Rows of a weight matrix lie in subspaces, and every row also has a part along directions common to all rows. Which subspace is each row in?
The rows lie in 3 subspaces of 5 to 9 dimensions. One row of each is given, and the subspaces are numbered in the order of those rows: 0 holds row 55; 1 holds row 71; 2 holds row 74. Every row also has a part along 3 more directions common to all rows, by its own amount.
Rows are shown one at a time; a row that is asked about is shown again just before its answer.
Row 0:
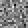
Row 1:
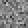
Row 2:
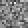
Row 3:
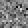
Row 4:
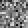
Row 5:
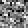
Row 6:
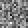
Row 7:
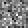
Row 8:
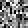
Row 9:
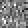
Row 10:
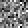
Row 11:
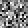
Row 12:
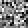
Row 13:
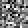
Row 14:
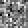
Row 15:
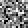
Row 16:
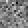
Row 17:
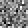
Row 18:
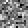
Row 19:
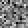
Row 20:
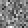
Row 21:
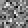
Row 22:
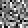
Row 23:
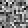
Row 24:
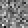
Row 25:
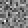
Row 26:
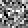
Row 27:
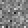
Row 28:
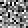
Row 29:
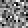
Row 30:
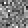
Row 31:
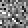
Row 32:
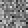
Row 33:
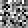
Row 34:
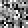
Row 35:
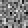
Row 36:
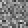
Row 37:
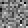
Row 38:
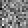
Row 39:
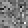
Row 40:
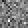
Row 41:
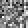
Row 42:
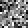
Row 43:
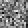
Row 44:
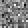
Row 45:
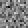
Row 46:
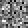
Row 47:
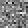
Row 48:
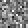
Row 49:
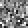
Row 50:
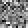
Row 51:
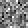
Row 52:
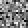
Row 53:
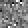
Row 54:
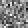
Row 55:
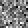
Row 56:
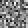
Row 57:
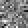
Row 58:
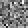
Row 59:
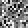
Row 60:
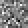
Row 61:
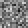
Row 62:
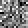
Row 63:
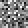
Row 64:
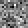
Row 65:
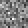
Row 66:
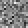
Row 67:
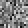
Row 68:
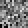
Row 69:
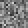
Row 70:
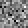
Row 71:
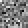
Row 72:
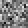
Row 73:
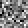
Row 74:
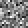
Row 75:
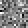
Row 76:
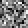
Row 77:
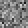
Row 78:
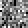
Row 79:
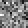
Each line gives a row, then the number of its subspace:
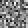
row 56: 1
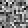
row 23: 0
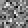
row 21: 0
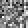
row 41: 1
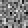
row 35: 2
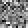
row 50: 0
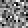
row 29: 2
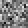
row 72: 1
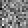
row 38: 0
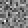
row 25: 1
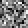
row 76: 1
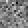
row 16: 2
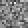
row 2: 2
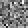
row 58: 2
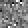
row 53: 2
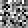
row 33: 2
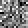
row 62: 0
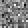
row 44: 2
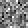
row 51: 0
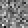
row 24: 2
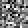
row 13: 2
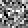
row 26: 1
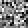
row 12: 1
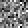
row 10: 2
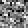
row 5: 1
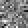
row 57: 0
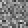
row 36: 1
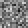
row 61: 2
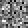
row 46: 2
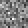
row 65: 2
